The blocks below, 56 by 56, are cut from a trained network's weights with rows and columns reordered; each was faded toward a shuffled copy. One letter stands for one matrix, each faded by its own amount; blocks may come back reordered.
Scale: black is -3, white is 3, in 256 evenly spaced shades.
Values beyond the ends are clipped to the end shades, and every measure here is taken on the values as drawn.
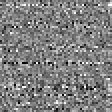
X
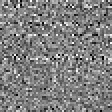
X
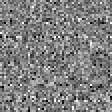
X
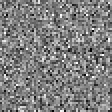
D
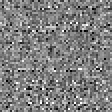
X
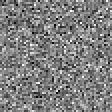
D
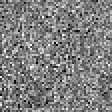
D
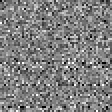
X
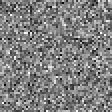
D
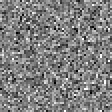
D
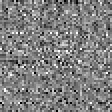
X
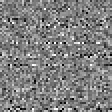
X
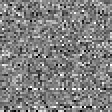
X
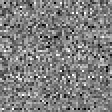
X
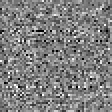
X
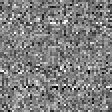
X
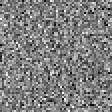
D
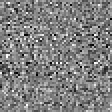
X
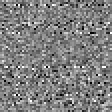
X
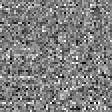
X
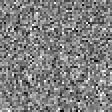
D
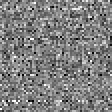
X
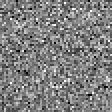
D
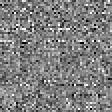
X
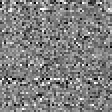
X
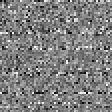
X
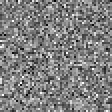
D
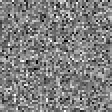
D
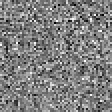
D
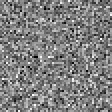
D
